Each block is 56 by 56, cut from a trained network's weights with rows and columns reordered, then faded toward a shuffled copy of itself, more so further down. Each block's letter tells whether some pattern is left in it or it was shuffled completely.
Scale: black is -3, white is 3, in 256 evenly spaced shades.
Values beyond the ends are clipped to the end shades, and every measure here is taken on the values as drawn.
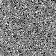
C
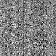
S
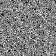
C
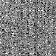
S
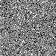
C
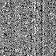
S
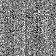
S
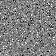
C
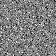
C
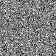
C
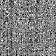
S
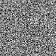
S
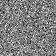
C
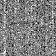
S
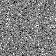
C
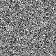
C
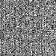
S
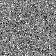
C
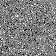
C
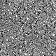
C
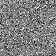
C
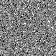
C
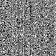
S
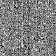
S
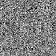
S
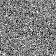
C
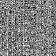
S
